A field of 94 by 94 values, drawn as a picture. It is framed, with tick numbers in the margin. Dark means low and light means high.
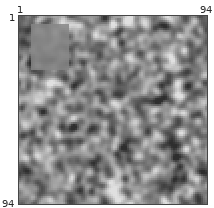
Seam: none. Odd patch: calmer, in the top left. Mirror symmetry: none. Grain: blotchy. Calmest part: top left.
